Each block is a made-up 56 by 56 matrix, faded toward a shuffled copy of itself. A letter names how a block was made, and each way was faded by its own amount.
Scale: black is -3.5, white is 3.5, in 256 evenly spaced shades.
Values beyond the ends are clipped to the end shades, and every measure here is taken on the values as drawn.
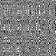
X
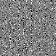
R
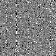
R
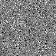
R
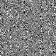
R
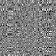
X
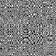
X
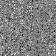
R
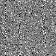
R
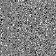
R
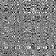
X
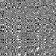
X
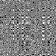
X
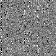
R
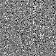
R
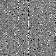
R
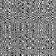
X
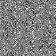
R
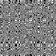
X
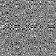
X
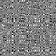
X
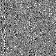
R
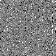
R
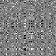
X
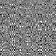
X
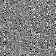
R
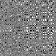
X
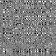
X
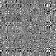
X
